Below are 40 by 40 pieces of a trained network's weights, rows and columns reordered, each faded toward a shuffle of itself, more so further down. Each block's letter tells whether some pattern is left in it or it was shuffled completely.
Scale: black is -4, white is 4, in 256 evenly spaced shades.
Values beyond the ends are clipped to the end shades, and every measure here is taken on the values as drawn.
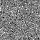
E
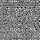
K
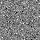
E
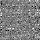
K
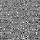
K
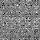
K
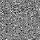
K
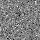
E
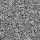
E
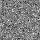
E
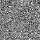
K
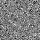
E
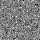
E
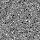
E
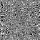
K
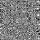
K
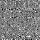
K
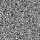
K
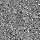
E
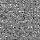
K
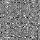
K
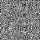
K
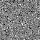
E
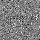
E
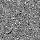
E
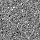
E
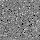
E
